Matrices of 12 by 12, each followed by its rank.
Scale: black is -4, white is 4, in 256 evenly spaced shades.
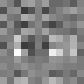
two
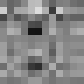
two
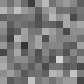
full rank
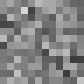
full rank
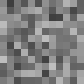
full rank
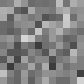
full rank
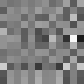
two
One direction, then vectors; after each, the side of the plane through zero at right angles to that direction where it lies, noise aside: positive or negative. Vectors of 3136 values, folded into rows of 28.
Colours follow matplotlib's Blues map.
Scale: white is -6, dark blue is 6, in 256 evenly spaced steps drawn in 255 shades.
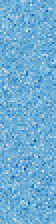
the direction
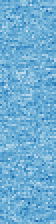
positive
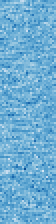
positive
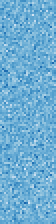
negative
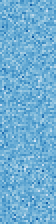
negative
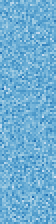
positive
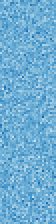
negative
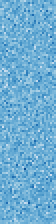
positive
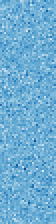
positive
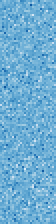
negative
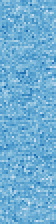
negative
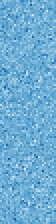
negative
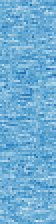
negative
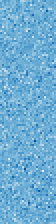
positive
